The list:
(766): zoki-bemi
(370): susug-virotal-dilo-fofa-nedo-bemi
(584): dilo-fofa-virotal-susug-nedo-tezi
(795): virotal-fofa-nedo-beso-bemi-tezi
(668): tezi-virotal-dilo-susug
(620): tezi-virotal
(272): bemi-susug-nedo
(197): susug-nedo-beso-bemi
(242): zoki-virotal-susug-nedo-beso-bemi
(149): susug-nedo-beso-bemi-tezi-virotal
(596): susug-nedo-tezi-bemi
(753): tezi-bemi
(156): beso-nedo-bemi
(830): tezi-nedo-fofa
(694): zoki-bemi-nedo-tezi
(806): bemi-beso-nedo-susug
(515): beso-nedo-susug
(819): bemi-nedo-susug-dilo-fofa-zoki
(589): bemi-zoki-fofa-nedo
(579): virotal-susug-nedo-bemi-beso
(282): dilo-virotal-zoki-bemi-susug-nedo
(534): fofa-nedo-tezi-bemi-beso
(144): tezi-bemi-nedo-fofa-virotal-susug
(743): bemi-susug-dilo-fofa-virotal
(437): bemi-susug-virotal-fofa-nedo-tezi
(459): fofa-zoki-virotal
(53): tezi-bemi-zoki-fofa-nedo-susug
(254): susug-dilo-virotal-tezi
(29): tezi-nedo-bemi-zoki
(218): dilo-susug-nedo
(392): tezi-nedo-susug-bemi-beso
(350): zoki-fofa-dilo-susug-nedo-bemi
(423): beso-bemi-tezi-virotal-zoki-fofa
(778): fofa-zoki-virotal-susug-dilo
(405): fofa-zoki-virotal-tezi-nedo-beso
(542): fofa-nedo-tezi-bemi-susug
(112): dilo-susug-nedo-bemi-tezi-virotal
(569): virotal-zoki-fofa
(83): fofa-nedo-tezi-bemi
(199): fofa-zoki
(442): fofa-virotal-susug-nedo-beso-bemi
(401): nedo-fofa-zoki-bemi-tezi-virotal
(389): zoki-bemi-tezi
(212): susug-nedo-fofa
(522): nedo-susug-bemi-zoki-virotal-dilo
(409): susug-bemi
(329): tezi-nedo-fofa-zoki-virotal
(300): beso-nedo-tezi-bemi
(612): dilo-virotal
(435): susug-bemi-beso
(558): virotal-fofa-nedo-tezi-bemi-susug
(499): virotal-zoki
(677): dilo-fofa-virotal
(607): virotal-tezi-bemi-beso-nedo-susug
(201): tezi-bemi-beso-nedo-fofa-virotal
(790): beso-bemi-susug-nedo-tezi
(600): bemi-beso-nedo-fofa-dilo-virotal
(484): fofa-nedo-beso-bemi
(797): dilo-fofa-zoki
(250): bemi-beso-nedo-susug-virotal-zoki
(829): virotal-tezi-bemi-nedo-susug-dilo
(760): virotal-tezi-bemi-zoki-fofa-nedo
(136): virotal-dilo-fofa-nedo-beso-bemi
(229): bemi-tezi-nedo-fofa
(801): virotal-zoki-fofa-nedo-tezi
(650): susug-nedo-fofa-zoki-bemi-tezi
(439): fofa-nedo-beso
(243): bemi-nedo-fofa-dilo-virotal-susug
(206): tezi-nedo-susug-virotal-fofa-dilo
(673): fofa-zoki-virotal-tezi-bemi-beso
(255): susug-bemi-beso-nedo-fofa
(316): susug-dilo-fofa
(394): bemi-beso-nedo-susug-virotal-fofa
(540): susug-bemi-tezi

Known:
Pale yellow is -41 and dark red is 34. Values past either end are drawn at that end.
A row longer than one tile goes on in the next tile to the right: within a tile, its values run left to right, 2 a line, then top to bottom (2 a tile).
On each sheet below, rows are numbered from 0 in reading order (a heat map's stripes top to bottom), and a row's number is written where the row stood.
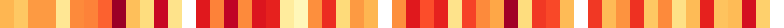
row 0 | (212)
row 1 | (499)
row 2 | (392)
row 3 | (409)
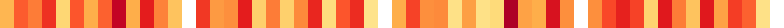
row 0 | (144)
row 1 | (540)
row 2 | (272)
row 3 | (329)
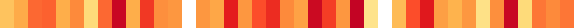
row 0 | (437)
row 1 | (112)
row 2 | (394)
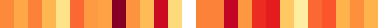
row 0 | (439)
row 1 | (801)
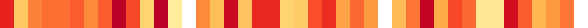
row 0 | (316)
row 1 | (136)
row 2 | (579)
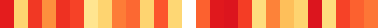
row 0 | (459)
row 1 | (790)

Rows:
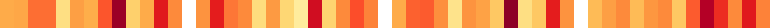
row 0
(255)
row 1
(806)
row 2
(197)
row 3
(243)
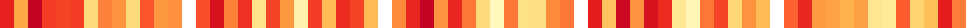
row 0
(673)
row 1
(29)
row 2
(242)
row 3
(569)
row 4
(589)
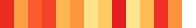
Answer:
(435)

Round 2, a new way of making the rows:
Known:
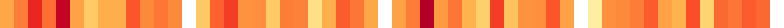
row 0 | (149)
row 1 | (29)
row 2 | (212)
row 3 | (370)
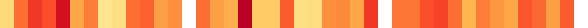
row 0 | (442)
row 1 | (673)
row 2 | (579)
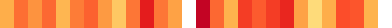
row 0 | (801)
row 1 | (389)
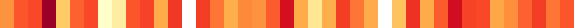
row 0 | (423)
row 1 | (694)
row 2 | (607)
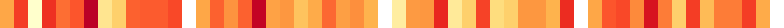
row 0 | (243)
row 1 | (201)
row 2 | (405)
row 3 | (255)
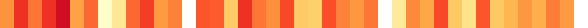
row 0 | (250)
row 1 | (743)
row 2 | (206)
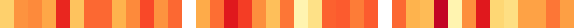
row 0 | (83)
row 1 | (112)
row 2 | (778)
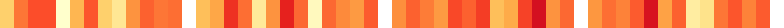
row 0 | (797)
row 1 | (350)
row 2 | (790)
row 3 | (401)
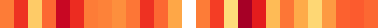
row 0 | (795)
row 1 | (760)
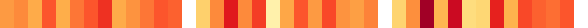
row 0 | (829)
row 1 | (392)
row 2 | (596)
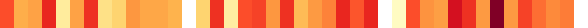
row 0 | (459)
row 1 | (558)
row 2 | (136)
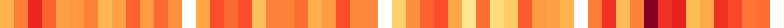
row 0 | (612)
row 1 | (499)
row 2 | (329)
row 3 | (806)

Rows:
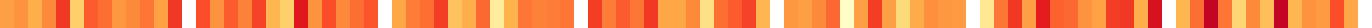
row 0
(534)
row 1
(435)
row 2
(677)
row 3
(650)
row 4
(199)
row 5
(300)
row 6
(316)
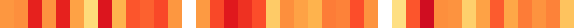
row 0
(409)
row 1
(218)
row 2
(830)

